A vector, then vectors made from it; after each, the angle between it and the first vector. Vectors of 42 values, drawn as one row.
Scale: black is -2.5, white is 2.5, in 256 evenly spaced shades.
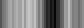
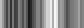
nearly opposite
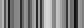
partly opposed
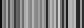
orthogonal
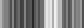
nearly opposite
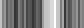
nearly opposite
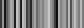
orthogonal
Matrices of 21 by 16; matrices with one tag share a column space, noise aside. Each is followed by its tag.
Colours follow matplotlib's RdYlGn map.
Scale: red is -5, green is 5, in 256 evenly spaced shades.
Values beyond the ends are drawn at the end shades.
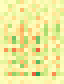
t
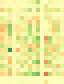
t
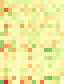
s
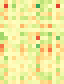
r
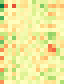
r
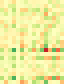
s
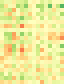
r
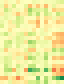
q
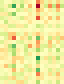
r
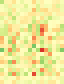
t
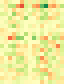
r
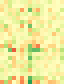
s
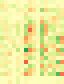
t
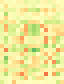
t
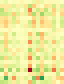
q
